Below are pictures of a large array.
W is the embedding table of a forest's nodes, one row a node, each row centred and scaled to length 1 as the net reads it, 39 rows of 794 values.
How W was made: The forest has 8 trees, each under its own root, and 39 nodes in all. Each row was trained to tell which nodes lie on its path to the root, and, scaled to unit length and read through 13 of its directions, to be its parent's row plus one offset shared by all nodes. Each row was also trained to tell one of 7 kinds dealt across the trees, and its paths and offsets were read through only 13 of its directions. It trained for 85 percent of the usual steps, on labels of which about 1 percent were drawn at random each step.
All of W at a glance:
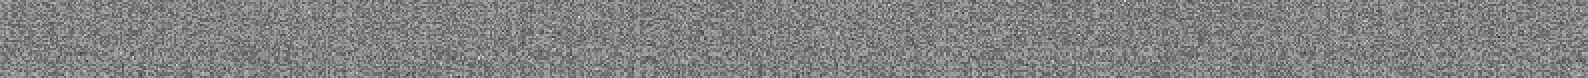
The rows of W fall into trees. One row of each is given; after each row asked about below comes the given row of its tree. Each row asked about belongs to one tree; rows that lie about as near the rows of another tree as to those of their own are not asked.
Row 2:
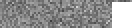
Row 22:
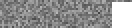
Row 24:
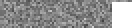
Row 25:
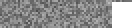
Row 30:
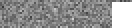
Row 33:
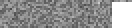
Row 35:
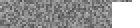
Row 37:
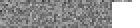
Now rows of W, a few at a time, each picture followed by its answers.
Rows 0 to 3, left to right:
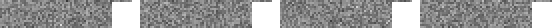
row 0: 33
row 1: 35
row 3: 24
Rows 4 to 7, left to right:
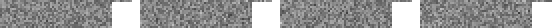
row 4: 33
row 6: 22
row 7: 22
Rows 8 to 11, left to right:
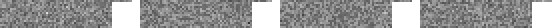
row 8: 33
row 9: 30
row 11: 37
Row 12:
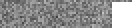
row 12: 25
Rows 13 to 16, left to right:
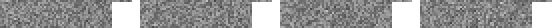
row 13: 35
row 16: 2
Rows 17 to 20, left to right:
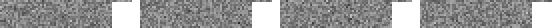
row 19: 33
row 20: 25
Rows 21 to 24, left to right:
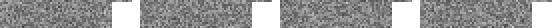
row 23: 30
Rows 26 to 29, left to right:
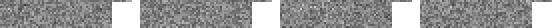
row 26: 2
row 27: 2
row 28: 22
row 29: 22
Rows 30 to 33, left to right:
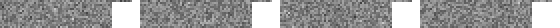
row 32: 24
